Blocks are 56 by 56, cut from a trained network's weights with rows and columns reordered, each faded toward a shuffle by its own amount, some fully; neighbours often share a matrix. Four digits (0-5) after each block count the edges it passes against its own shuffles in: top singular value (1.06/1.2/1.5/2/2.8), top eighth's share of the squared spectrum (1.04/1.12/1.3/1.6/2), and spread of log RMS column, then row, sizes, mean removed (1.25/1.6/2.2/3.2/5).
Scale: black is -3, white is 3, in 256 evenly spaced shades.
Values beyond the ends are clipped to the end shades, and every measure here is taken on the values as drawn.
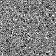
2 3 1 1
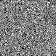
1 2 0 0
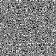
2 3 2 1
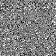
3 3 1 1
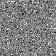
0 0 0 0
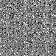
2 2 0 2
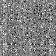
2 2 0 1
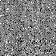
2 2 0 1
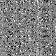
2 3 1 2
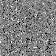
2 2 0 1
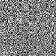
3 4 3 2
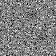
1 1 1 0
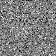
2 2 0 1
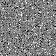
0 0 0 0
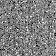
1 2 0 1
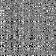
3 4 1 3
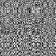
4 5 3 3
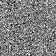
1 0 0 0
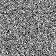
0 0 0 0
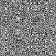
3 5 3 2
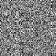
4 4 2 1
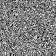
2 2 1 0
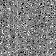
2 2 0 1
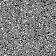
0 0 0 0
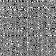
3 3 0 3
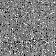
1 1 0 1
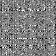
3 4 1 3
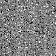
1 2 0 1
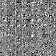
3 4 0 3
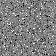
0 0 0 0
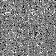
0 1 0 1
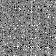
2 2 0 2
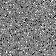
0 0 0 0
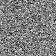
2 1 0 0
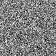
1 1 0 0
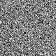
2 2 0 0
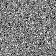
0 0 0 0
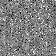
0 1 0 0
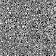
2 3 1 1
